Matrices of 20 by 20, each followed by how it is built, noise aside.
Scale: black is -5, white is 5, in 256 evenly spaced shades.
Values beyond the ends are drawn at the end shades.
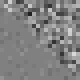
upper triangular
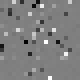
sparse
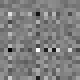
low rank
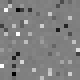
sparse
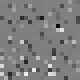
sparse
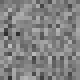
low rank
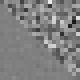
upper triangular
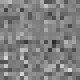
low rank
